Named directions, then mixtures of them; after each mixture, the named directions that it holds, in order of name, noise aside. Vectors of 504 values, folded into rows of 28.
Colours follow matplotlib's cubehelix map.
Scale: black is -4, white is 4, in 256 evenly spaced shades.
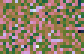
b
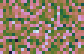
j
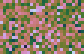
b, j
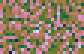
j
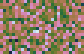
j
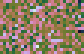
b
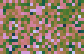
b, j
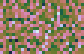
j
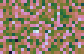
j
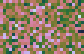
b, j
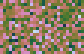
b, j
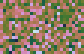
b, j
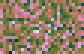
j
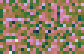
j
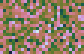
j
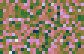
j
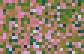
b, j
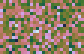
b, j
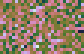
b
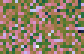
b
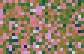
b, j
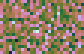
j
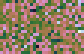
b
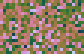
b, j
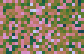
b, j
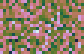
j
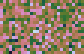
b, j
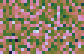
j
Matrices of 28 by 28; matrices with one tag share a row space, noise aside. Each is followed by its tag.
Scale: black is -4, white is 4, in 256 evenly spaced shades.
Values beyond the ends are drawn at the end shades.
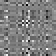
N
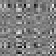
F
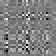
N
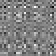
F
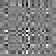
N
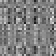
F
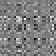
F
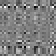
F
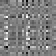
N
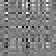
N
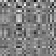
F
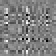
N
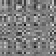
F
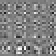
F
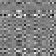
F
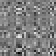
F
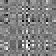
N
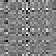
N
